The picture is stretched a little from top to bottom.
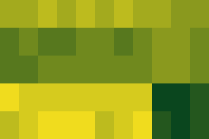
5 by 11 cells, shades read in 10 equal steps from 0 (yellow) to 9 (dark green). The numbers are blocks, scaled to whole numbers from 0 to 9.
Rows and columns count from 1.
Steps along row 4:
up same same same same same same up same down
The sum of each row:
32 57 55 33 31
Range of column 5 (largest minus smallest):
5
